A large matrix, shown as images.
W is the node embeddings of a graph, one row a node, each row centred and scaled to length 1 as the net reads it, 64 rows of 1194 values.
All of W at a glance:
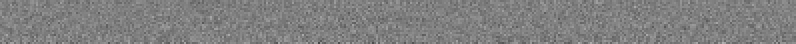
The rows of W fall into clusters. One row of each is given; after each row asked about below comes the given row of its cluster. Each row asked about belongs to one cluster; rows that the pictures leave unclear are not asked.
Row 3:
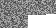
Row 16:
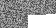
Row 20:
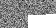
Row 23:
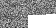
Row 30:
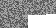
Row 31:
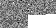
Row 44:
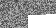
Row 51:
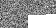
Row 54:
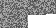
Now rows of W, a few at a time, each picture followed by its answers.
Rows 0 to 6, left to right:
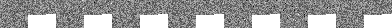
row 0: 20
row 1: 3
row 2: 30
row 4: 20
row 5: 20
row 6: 16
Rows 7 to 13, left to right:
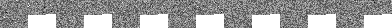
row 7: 31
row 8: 3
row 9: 3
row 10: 20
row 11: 30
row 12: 16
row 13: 3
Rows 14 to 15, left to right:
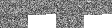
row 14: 23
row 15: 3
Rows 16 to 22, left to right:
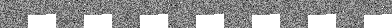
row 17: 31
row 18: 54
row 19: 44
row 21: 44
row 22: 51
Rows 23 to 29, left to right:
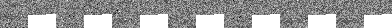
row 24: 54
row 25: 31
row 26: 30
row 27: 51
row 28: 31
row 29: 31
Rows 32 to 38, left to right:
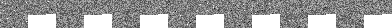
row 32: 20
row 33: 3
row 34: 51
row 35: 51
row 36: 30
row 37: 23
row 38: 30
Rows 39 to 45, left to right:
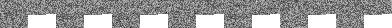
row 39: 3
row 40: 23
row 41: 23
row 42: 16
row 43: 23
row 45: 20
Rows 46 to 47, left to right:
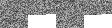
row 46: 31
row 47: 44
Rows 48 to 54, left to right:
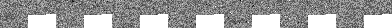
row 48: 23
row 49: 44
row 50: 54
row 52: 31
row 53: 51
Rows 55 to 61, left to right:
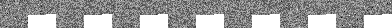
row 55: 51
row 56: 54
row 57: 54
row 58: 30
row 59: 16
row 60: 44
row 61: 54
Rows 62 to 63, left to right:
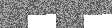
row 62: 54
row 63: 30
